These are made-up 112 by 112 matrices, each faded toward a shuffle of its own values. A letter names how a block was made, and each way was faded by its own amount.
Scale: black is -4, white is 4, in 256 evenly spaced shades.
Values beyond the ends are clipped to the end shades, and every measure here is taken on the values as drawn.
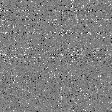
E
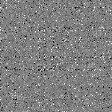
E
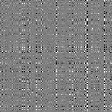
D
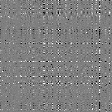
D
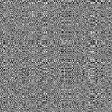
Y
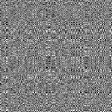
Y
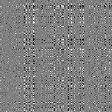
D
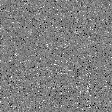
E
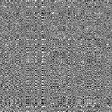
Y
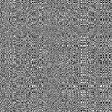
Y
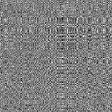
Y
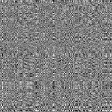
Y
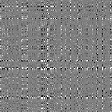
D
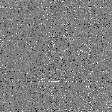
E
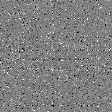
E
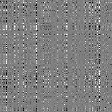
D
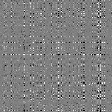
D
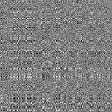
Y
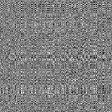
Y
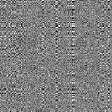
Y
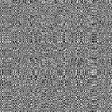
Y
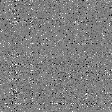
E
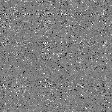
E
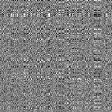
Y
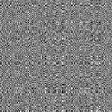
Y
